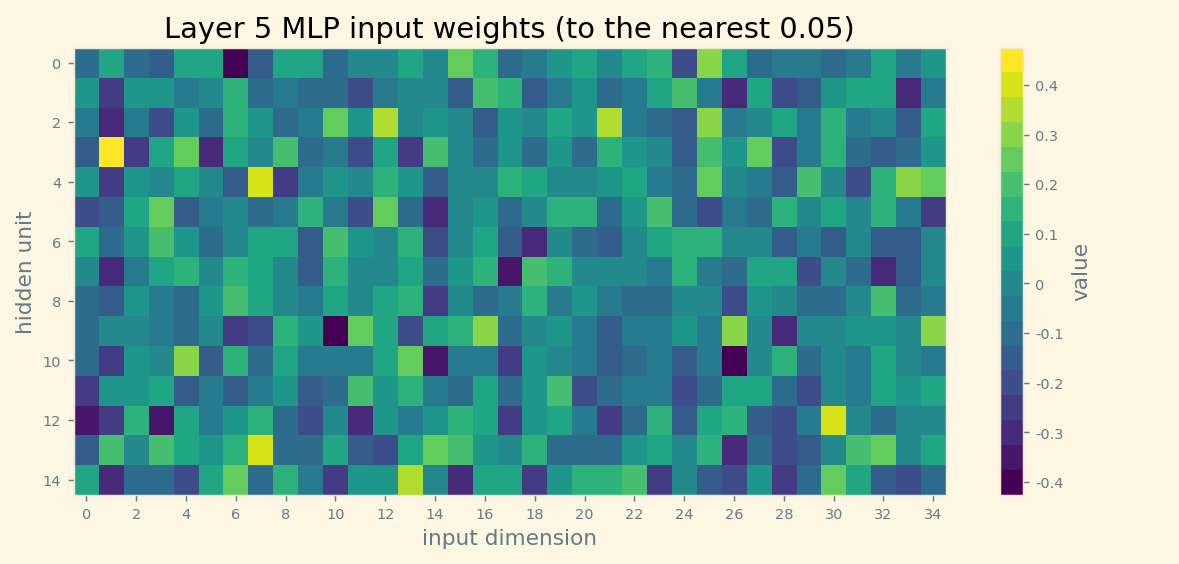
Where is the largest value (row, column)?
3 1
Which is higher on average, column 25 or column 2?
column 25
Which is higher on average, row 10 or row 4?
row 4
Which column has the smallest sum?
1
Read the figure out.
Title: Layer 5 MLP input weights (to the nearest 0.05)
x-axis: input dimension, ticks 0 2 4 6 8 10 12 14 16 18 20 22 24 26 28 30 32 34
y-axis: hidden unit, ticks 0 2 4 6 8 10 12 14 (0 at the top)
Colour bar: value, ticks -0.4 -0.3 -0.2 -0.1 0 0.1 0.2 0.3 0.4
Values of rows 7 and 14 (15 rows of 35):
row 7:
0 -0.3 -0.05 0.1 0.15 0 0.15 0.1 0 -0.15 0.15 0 0 0.1 -0.1 0.05 0.15 -0.35 0.2 0.15 0 0 0 -0.05 0.15 -0.05 -0.1 0.1 0.1 -0.2 0 -0.1 -0.3 -0.15 0
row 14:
0.1 -0.3 -0.1 -0.1 -0.2 0.1 0.25 -0.1 0.15 -0.05 -0.25 0.05 0.05 0.35 0 -0.3 0.1 0.1 -0.25 0.05 0.15 0.15 0.2 -0.25 0 -0.15 -0.2 0.05 -0.25 -0.1 0.25 0.1 -0.15 -0.2 -0.1
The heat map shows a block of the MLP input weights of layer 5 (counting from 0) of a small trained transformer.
